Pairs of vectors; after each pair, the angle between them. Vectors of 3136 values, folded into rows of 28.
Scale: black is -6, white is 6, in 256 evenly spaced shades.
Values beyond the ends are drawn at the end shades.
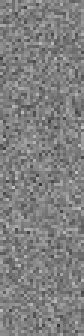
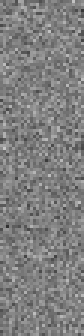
partly opposed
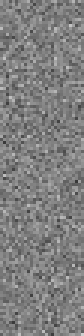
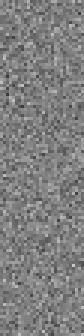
nearly parallel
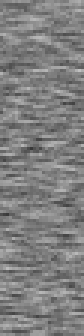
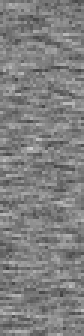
nearly opposite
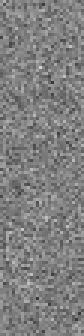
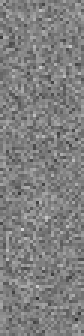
nearly parallel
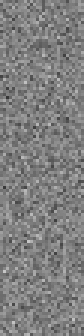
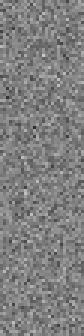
nearly parallel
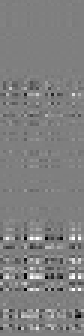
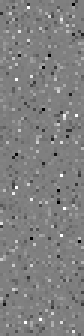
orthogonal
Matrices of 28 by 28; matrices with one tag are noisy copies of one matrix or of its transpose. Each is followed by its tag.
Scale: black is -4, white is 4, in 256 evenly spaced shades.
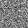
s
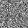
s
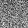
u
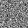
s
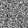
s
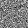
s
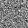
s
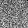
u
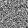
s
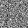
s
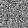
s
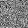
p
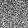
u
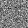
s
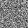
s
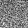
u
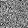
p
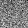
u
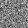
s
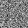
s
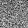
u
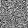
p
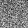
u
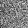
u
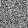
p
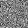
p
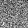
u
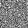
p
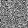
p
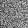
u
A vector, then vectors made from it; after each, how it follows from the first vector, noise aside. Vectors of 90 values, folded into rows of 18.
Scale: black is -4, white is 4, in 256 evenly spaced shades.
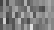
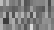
sign-scrambled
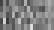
copied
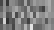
copied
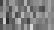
copied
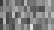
copied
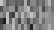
sign-scrambled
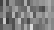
copied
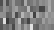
copied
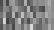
copied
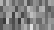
sign-scrambled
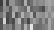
copied
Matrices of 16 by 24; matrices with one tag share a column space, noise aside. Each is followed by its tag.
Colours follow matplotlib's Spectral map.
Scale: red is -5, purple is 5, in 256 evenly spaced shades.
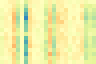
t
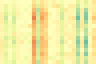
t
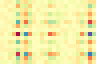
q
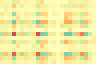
q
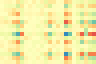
q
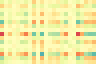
q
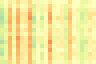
t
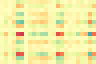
q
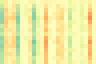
t
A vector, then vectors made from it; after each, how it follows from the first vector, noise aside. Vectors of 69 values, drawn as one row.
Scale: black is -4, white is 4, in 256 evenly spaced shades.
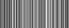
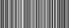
reversed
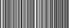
wrapped around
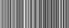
wrapped around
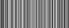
reversed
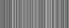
shrunk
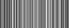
copied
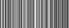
wrapped around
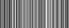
copied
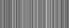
shrunk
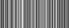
reversed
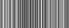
wrapped around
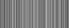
shrunk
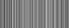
shrunk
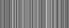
shrunk
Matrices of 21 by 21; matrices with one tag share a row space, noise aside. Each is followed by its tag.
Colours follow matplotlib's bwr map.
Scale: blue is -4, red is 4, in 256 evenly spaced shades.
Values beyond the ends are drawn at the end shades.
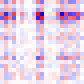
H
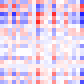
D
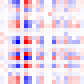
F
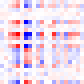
F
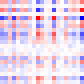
D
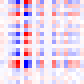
F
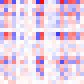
H
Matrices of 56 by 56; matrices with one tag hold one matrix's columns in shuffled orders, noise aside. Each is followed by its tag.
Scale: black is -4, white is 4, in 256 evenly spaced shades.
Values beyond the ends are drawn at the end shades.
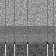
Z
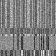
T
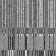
T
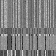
T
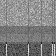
Z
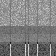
Z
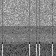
Z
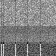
Z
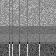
Z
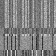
T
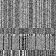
T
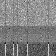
Z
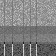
Z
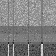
Z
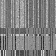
T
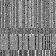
T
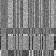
T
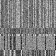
T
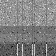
Z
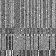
T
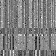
T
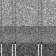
Z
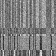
T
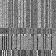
T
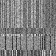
T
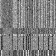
T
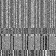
T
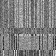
T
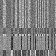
T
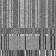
T
